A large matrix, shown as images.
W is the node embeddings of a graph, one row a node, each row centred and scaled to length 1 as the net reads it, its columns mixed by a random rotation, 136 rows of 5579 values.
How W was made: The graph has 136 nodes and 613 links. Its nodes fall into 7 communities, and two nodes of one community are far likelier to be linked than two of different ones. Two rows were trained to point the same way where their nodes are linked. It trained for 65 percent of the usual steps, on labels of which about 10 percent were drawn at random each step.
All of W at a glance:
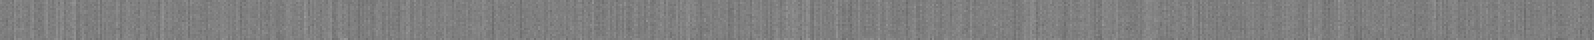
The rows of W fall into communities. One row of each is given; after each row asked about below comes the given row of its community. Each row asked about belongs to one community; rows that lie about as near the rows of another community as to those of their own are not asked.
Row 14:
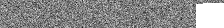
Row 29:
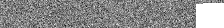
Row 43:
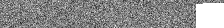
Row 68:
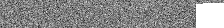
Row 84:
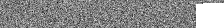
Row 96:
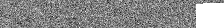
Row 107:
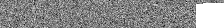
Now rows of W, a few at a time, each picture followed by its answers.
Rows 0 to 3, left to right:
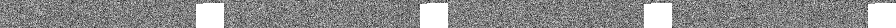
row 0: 43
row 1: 96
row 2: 96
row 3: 96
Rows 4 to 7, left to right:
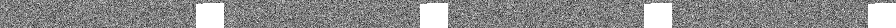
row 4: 29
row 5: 96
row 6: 84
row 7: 14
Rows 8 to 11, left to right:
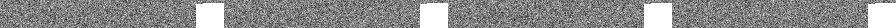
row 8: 84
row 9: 14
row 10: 84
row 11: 107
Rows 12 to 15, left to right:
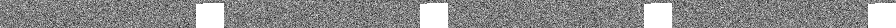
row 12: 84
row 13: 96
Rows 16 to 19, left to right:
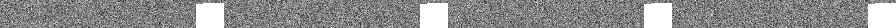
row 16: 43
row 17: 84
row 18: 96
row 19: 14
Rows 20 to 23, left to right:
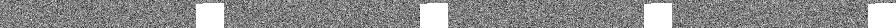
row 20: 29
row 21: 84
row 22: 107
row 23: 29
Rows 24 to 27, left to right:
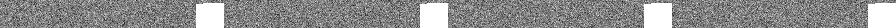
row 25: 96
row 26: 107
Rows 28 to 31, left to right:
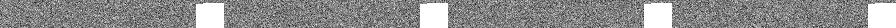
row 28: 96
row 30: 96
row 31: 14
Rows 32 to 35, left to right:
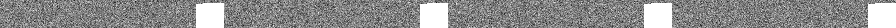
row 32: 96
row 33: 68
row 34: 107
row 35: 14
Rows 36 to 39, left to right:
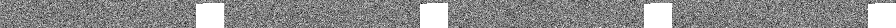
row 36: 29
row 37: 68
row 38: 43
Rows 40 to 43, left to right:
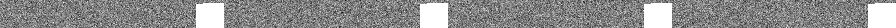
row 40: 14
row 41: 29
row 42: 96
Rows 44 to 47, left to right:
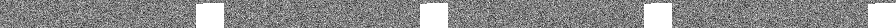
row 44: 107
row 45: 14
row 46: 14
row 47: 107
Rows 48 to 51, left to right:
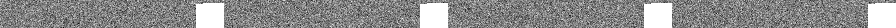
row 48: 84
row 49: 29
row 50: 84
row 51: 84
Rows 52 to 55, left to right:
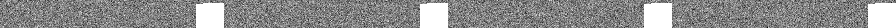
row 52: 107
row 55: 96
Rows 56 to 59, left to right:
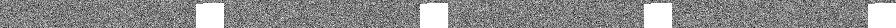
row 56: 29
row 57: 96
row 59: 14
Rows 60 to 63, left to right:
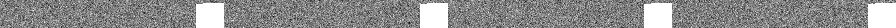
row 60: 107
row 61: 29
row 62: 96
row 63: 29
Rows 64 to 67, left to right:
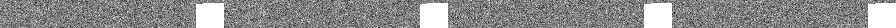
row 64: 43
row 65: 43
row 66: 14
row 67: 96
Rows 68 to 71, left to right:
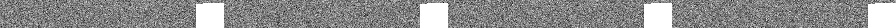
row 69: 29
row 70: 68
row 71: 68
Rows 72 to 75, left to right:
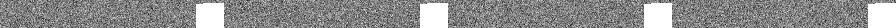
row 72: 107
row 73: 84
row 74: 68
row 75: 29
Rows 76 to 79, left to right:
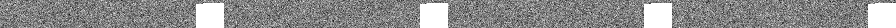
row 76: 29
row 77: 43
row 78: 84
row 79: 96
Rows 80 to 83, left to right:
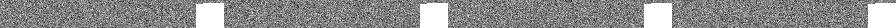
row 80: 14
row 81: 107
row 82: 14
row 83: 96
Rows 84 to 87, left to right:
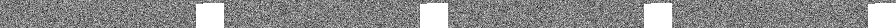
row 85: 43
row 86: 14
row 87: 68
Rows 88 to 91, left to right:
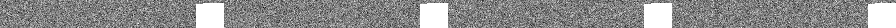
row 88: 84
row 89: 29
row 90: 107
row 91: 14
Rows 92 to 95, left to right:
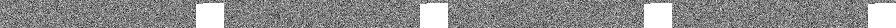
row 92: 14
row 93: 84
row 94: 43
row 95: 84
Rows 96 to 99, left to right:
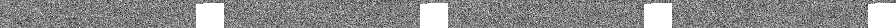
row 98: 96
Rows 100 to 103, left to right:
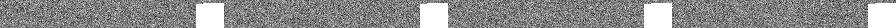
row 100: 84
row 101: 96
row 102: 107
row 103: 96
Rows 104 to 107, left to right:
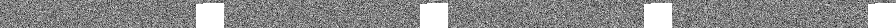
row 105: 68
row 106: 43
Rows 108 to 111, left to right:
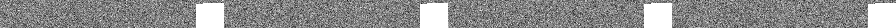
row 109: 68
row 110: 84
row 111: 29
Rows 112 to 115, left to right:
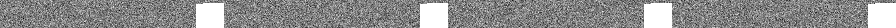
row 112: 68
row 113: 14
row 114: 43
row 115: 107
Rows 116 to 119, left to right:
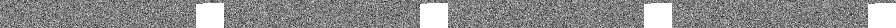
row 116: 107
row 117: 96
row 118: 14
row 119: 14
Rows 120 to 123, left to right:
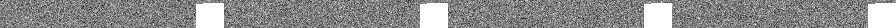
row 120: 29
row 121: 43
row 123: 68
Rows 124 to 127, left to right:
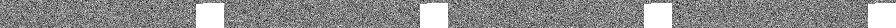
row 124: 14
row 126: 107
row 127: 84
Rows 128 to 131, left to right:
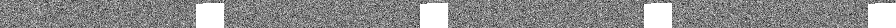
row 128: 43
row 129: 68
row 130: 14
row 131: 96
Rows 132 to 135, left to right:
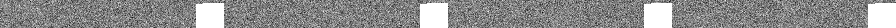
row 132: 43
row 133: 14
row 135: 29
